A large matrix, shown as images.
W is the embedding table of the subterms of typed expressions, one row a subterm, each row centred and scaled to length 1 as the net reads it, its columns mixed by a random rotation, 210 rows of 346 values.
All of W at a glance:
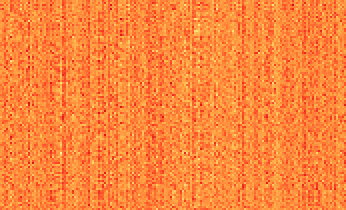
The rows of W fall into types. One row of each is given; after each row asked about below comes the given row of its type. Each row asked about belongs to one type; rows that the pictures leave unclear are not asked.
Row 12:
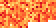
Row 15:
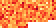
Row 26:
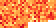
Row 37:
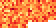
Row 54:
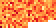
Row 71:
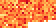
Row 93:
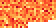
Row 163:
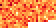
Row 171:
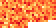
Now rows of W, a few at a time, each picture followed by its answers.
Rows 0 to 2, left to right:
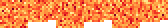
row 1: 71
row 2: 15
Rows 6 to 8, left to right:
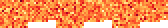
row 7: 71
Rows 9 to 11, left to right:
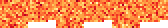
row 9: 12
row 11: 26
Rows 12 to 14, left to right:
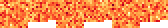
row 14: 163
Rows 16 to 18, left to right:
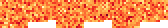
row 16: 171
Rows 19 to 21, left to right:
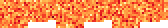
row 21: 12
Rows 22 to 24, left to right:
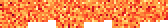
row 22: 54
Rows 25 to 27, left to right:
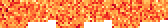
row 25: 15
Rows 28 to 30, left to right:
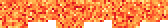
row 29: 15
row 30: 12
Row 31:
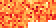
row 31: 12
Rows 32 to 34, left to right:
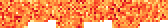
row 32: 12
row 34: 15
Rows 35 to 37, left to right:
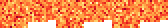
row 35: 12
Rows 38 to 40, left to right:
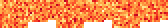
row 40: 37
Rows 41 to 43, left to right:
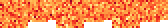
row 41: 54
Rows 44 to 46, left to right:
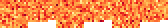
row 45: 163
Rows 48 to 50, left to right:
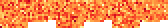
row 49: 12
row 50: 171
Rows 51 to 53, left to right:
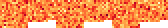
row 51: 71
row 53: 15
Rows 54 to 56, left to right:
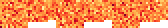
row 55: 163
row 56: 54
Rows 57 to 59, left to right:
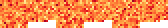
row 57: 163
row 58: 163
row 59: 71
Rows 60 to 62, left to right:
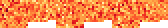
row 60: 15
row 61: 15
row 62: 171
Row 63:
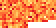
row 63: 163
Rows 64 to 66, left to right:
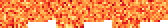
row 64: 93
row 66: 163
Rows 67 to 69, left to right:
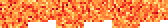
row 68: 171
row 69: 15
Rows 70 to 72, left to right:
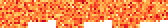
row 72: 71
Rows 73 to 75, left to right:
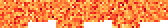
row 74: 71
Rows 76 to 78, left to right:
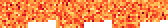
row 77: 163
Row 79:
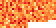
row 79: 171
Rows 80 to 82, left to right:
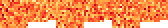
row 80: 15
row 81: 37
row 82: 93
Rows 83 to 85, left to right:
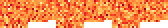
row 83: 93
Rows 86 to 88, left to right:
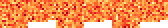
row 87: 71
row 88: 93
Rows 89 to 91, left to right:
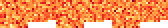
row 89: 171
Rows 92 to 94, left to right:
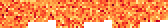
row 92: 15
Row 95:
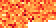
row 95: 71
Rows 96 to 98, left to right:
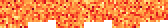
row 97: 12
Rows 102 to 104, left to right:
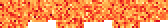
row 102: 54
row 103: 163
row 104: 163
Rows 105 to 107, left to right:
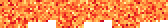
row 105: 163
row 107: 71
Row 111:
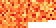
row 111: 15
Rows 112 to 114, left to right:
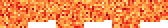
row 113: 15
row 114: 37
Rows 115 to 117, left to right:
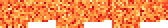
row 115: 93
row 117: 37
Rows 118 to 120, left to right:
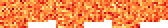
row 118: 26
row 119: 37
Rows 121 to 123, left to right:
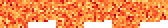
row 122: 12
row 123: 15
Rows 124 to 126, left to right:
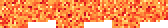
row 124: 26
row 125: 54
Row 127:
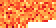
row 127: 93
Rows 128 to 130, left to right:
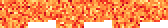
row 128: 26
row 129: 171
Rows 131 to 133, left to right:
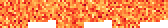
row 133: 93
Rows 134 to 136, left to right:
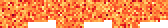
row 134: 54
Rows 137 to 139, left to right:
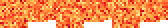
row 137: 26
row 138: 93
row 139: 37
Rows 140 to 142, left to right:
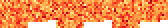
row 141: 26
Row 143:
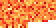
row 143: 93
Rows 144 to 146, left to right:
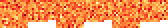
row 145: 93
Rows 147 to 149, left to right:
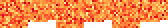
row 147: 171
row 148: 163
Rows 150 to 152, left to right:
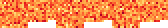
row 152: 93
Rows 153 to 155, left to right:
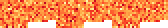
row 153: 93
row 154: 12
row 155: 93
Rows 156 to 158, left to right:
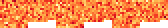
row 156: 171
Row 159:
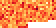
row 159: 15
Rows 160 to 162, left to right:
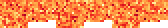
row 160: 163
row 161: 12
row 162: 163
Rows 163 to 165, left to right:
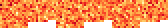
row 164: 171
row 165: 12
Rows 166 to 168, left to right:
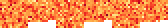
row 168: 71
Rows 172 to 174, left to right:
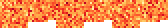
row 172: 37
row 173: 54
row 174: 12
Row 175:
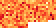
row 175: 15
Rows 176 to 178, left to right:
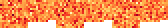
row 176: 163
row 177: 15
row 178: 26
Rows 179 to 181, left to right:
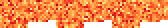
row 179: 163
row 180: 163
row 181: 12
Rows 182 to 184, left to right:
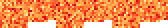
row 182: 37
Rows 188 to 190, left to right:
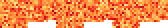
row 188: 71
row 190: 26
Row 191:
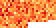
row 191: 15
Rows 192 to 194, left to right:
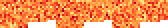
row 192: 26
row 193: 15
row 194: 12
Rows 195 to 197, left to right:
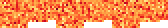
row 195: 37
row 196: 171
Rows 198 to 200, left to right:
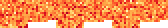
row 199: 26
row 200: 26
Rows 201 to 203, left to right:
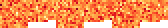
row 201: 163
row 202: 37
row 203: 12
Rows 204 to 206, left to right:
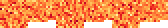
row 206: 71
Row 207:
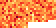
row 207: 12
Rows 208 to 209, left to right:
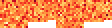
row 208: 171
